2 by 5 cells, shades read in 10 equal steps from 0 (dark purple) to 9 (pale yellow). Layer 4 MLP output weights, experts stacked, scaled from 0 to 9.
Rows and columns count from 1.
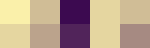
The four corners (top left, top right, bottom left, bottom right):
9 7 8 5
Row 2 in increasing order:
1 5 6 8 8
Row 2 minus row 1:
-1 -1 1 0 -2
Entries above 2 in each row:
4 4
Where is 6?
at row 2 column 2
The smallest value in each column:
8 6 0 8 5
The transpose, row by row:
9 8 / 7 6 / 0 1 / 8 8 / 7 5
